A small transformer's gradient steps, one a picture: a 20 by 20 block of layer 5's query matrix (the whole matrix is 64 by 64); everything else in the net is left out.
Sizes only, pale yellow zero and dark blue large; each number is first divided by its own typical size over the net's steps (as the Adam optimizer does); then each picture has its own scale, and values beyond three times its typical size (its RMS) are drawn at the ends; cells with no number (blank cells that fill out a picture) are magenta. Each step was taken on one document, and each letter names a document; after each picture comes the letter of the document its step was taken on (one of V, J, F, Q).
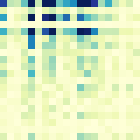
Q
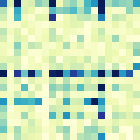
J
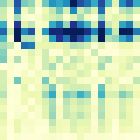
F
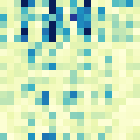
Q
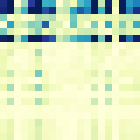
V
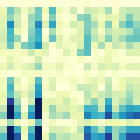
V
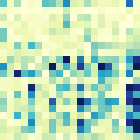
J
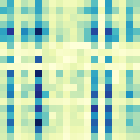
V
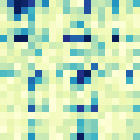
Q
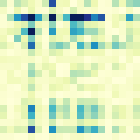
Q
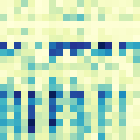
F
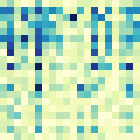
V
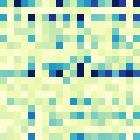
J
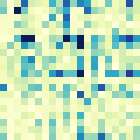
J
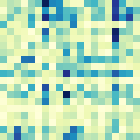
J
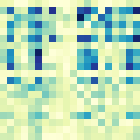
V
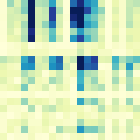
Q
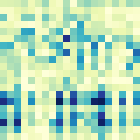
F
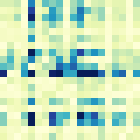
Q
